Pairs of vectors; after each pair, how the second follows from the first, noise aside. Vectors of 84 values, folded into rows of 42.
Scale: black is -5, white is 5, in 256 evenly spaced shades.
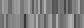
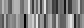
scaled up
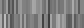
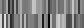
scaled up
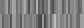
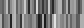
scaled up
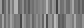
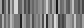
scaled up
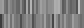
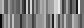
scaled up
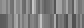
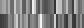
scaled up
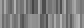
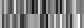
scaled up
